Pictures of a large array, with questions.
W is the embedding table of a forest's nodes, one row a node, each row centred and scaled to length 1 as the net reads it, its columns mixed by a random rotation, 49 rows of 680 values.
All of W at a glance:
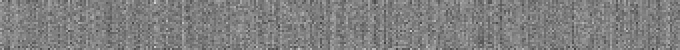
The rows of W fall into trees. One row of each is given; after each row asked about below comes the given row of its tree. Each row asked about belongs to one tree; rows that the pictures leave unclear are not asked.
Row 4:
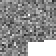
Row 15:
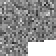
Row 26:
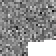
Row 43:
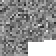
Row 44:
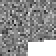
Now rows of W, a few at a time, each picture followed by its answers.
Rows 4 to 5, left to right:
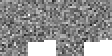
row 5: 43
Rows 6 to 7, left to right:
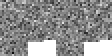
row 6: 15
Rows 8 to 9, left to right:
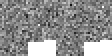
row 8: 43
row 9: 26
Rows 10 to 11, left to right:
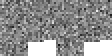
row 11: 4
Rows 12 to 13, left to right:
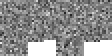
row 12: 15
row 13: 4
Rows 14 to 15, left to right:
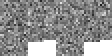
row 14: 44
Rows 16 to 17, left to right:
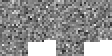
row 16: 26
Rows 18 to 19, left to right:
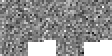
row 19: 26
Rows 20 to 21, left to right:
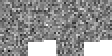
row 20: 44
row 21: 43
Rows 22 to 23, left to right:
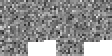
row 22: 15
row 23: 15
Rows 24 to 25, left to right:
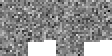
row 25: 26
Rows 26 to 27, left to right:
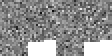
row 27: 43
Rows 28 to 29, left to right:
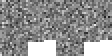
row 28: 43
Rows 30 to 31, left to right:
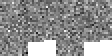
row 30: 26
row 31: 26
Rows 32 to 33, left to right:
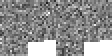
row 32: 15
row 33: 43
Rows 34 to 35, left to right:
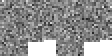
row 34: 43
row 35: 26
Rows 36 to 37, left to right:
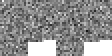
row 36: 43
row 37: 44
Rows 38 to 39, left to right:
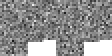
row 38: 15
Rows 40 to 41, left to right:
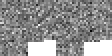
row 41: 4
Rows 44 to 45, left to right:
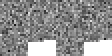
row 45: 15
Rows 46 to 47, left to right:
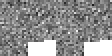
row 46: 43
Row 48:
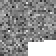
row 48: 44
